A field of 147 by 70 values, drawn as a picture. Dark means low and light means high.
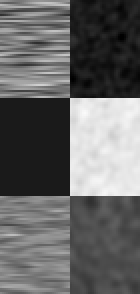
It is made of 3 by 2 panels. Panel 1,1: middling, streaked across, strong in contrast. Panel 1,2: very low, blotchy, faint in contrast. Panel 2,1: very low, flat. Panel 2,2: very high, blotchy, faint in contrast. Panel 3,1: middling, streaked across. Panel 3,2: low, blotchy, faint in contrast.
